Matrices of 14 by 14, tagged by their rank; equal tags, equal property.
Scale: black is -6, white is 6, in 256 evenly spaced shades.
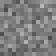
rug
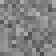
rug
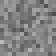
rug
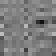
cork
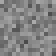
rug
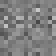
cork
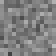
rug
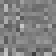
cork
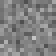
rug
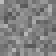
rug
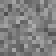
rug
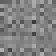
cork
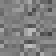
cork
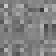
cork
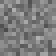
rug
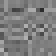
cork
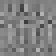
cork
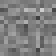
cork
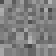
cork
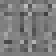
cork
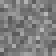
rug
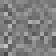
cork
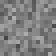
rug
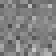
cork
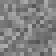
rug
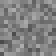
rug
